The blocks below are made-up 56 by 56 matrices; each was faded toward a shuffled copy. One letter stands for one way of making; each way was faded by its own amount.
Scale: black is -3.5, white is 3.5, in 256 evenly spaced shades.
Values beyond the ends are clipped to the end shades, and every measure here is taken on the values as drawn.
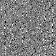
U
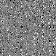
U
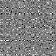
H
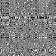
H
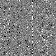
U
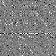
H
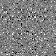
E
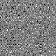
E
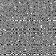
H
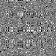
H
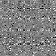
H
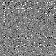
E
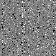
U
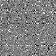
E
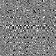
H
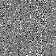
U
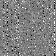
U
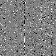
U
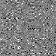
E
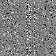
U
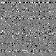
H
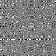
H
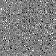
E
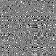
H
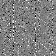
U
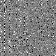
U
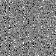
U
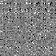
E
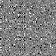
E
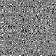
E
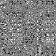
E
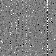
U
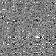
E
